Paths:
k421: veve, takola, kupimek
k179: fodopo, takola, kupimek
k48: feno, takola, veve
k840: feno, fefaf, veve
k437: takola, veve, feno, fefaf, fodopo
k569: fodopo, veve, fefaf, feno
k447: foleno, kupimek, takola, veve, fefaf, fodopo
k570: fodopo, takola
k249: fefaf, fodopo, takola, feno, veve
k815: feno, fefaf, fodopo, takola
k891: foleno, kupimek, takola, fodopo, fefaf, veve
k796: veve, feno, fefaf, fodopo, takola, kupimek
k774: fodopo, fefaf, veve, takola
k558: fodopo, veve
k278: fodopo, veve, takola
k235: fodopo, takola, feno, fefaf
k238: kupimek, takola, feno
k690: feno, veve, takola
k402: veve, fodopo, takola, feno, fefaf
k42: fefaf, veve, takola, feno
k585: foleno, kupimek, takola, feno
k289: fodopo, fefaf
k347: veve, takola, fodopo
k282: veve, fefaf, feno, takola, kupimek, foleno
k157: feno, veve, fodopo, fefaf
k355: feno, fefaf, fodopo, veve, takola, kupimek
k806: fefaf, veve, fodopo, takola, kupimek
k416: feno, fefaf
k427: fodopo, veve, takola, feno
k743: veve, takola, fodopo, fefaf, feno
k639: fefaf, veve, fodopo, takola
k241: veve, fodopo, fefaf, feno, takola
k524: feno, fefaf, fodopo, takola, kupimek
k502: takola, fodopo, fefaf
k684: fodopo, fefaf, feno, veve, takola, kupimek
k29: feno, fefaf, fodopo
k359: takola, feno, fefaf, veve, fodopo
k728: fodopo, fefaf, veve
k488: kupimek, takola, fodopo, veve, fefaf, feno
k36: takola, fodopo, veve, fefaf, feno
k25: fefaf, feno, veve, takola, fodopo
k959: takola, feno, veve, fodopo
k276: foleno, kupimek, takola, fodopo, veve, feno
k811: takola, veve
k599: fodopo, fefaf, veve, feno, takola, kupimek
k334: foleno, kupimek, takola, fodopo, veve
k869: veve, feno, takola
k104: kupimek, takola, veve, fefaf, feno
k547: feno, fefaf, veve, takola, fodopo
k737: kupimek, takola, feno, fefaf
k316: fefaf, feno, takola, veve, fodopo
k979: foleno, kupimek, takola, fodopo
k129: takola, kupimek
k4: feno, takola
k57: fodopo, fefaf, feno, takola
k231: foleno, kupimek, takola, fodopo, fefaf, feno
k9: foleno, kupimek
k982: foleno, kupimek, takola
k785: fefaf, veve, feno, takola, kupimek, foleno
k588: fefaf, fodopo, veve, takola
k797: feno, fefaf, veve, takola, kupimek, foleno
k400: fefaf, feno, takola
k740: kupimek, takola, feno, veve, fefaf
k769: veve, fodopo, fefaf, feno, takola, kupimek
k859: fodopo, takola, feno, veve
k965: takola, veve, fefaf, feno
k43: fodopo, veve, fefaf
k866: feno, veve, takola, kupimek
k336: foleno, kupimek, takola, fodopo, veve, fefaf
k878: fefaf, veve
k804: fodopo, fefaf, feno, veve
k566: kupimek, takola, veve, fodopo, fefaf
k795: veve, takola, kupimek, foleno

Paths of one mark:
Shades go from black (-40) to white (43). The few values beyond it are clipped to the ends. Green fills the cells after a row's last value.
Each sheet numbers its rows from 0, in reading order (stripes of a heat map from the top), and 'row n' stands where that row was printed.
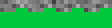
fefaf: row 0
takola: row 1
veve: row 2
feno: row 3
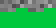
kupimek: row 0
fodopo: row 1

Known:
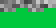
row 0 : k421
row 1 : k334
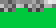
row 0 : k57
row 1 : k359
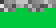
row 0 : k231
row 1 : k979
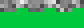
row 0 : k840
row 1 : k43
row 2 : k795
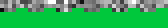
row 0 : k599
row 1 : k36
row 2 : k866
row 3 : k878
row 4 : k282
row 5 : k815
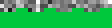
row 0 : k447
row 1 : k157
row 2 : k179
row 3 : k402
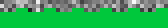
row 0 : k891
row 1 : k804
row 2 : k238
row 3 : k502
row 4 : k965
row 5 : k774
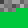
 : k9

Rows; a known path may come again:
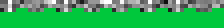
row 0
k157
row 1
k639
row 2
k866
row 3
k336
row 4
k25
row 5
k690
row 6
k959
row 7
k728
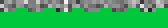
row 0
k743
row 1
k558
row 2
k804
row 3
k570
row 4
k878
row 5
k447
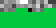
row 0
k36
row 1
k599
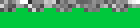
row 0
k547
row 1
k231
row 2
k9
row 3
k289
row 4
k488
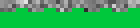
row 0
k43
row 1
k278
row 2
k588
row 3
k4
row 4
k524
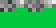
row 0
k400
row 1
k235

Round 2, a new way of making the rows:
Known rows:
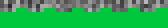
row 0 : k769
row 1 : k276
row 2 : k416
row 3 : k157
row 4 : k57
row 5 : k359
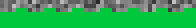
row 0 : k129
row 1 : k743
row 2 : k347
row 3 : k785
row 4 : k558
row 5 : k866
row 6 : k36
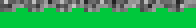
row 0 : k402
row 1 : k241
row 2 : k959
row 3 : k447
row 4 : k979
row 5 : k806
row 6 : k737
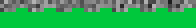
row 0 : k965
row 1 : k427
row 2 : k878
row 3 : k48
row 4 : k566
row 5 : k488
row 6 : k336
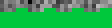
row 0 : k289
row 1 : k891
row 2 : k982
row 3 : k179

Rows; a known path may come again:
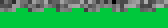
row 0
k785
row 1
k728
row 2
k570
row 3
k965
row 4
k231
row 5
k235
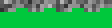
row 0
k639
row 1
k334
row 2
k806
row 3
k157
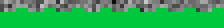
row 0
k427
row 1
k238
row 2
k547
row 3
k866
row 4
k891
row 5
k278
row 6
k42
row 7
k811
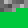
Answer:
k347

